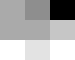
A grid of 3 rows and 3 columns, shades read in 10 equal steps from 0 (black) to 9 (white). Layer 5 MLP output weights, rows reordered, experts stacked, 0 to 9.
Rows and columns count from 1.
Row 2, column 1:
6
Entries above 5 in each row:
1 3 3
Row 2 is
6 6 7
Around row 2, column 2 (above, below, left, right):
5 8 6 7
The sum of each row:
11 19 26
